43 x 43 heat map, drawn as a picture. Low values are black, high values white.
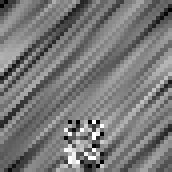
Mirror symmetry: none. Slope: none. Odd patch: rougher, in the bottom middle. Roughest part: bottom middle. Grain: diagonal, up to the right. Average level on the scale: 50%.
